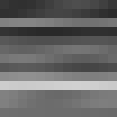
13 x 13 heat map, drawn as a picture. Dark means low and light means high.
On average the colour sits 40% of the way up the scale. The field climbs toward the bottom. The grain runs across in streaks.
